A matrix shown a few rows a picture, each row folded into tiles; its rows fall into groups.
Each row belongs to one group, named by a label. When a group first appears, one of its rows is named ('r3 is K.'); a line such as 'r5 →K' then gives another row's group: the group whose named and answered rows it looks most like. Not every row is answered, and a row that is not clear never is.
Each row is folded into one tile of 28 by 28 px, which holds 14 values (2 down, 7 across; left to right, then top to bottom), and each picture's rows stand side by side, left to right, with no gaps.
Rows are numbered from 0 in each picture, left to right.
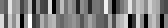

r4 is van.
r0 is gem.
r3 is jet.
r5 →gem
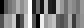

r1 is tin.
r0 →van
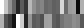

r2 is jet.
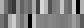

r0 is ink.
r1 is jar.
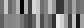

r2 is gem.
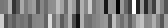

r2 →gem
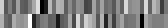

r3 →gem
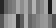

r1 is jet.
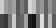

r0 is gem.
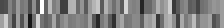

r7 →van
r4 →jar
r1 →jar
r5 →van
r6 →tin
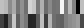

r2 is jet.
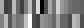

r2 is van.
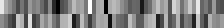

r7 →tin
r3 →jet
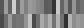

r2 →tin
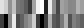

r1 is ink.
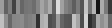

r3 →tin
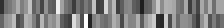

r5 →van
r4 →tin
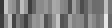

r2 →tin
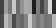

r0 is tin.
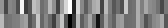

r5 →jet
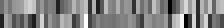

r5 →jar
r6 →van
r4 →jet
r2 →van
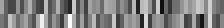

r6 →van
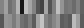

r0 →jet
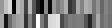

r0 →tin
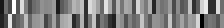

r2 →van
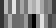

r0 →jar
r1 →gem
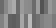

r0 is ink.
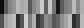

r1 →ink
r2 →van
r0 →van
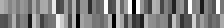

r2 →gem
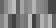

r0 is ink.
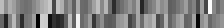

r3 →ink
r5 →van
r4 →van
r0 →gem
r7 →jar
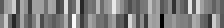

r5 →gem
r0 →ink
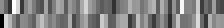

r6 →jar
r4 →van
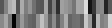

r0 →ink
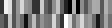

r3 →ink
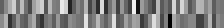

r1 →ink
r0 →ink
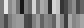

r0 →jet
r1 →jet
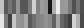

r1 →jet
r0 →tin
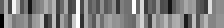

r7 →jar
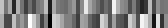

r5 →gem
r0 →tin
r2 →gem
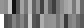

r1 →tin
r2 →ink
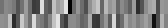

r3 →ink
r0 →ink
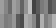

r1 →tin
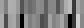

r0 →gem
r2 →ink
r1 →ink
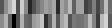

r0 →ink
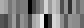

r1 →van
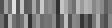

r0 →jar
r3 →gem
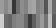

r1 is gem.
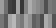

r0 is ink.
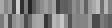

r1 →van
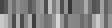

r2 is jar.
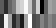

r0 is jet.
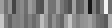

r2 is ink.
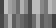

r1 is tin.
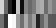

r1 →ink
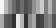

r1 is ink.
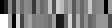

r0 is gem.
